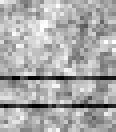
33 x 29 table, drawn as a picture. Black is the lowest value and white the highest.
The grain runs across in streaks. Most values sit high, with a long tail of low ones. Rows 20 and 27 differ from the rows beside them. The ninth with the highest average is the top middle.
